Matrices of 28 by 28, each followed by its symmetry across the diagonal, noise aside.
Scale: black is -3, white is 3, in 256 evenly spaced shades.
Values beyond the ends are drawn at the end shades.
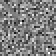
antisymmetric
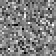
antisymmetric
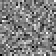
antisymmetric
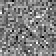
antisymmetric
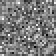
symmetric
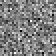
antisymmetric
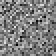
symmetric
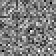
symmetric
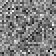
symmetric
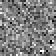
antisymmetric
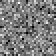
symmetric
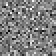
antisymmetric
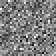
symmetric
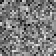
symmetric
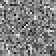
symmetric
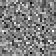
antisymmetric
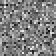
antisymmetric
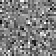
antisymmetric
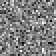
antisymmetric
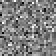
antisymmetric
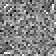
symmetric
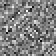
symmetric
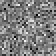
symmetric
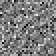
symmetric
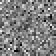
symmetric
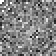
symmetric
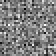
antisymmetric
